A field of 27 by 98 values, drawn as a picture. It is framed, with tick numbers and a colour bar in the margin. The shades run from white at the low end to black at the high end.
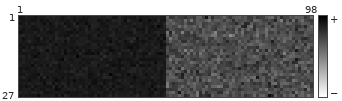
It is made of 1 by 2 panels. Panel 1,1: very high, fine-grained, faint in contrast. Panel 1,2: high, fine-grained.
